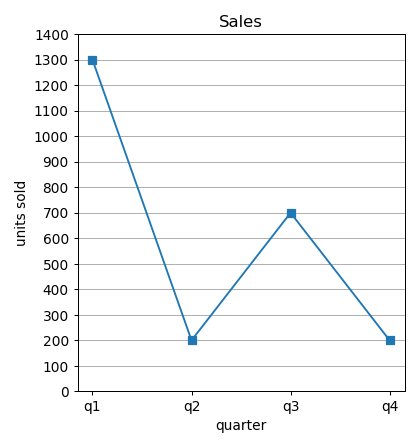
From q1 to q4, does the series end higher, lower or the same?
lower
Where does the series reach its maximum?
q1
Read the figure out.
Title: Sales
x-axis: quarter, ticks q1 q2 q3 q4
y-axis: units sold, ticks 0 100 200 300 400 500 600 700 800 900 1000 1100 1200 1300 1400
Values:
1300 200 700 200
